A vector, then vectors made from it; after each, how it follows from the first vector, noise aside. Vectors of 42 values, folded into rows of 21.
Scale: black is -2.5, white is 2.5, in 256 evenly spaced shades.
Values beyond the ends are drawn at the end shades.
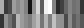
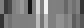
partly zeroed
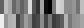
negated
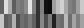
negated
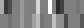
partly zeroed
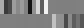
partly zeroed
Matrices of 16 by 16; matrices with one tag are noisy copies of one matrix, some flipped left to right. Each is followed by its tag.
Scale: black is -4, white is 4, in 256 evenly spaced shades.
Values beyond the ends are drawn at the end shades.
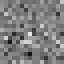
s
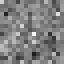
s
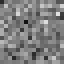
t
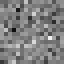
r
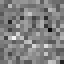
r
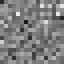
t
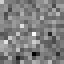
s
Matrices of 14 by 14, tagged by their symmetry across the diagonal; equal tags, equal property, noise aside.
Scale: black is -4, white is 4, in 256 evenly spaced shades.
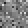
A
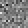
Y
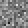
Y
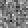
Y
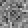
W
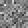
W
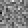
A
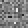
A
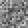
W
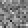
Y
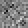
W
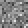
W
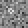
W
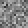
W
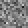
A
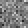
Y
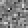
W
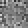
A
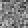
A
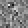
Y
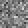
Y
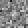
W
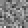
Y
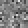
A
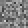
A
